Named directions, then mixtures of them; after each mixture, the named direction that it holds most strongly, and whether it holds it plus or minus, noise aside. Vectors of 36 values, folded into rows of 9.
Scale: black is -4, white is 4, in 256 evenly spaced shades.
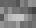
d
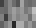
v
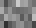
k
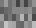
k, minus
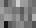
k, plus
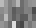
v, minus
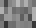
k, plus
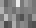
k, plus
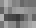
d, minus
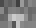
d, plus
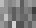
v, minus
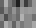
k, minus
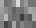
k, plus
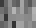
v, plus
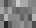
k, plus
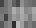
v, plus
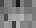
v, plus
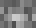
d, plus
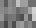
k, plus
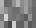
v, minus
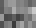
d, minus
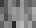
v, plus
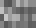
k, plus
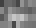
d, plus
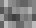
k, minus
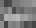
d, plus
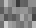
k, minus
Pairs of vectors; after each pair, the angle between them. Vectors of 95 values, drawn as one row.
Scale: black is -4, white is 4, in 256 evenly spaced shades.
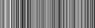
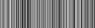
nearly parallel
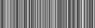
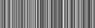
orthogonal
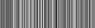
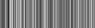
orthogonal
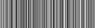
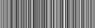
nearly parallel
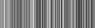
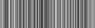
orthogonal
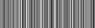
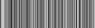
partly opposed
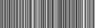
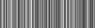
partly opposed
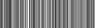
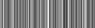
partly aligned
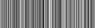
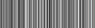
partly opposed
